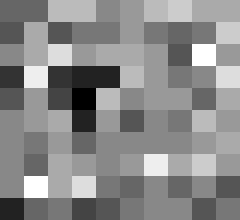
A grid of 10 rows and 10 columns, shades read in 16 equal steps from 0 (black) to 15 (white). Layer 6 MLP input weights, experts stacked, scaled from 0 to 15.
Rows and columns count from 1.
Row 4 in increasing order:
2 2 3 3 7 8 9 11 13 14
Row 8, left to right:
8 6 10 9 8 9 14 10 12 9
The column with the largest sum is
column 10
